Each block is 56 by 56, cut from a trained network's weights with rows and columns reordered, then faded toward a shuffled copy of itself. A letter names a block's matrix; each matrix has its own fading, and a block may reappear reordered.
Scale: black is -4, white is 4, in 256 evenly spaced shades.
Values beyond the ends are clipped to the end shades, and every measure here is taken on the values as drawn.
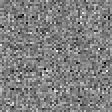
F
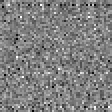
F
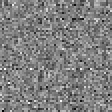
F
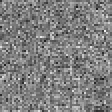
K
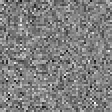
K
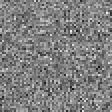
K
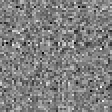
F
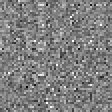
F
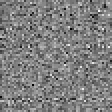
F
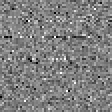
F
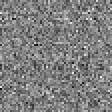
K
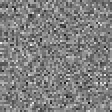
K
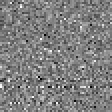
F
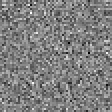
K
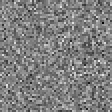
K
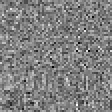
K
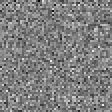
K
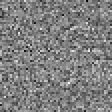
K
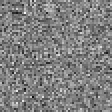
K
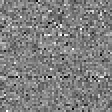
F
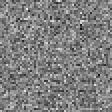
K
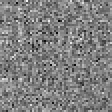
F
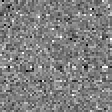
F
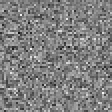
K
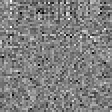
F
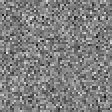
K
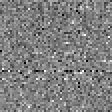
F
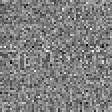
K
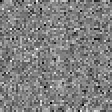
F
